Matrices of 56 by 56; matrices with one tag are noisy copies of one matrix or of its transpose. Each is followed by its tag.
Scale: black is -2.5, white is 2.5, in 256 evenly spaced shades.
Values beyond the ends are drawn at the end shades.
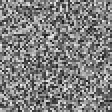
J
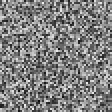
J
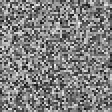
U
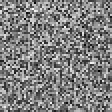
U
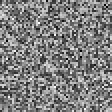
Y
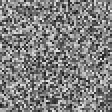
J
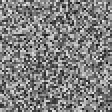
J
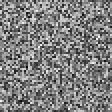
U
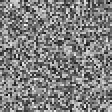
Y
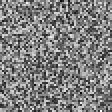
J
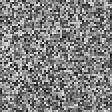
U
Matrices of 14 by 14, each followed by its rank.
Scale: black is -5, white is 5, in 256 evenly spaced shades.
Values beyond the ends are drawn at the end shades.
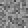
full rank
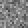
full rank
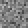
full rank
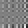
one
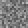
full rank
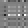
one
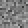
full rank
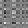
one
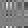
one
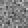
full rank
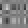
one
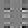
one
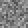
full rank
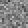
full rank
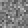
full rank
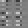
one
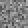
full rank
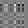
one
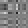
one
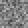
full rank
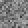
full rank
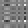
one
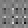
one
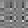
one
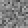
full rank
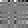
one
